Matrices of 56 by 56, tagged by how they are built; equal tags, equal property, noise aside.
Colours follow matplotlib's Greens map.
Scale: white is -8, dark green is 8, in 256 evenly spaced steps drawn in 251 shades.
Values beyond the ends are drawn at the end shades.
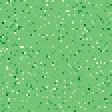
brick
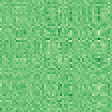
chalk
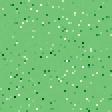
brick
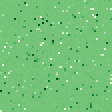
brick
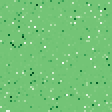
brick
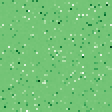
brick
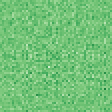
chalk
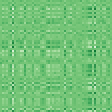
chalk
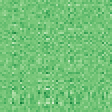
chalk
